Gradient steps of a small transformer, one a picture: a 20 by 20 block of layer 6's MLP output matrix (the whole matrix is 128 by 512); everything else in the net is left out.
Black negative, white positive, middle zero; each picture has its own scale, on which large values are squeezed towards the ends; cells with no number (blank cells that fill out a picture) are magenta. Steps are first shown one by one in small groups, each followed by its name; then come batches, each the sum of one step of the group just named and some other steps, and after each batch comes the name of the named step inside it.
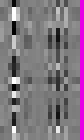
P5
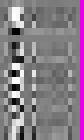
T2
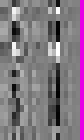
T2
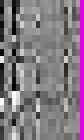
T2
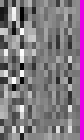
P5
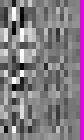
P5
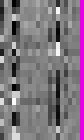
P5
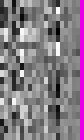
T2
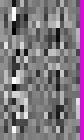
P5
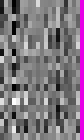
P5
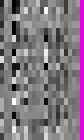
P5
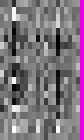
P5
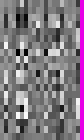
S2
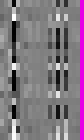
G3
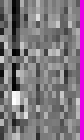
S2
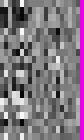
S2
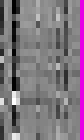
G3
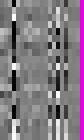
G3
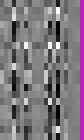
G3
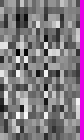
S2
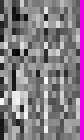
S2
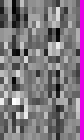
S2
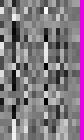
G3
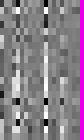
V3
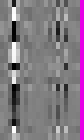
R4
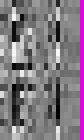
R4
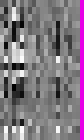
R4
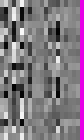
R4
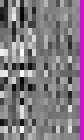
R4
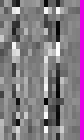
V3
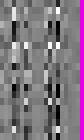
R4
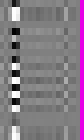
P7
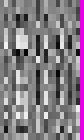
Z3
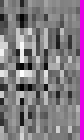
Z3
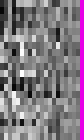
P7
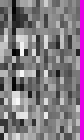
Z3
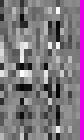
P7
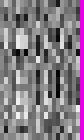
Z3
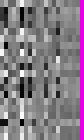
P7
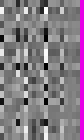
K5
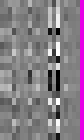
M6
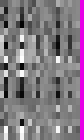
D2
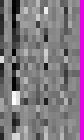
K5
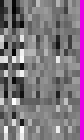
D2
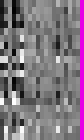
D2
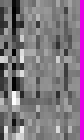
D2
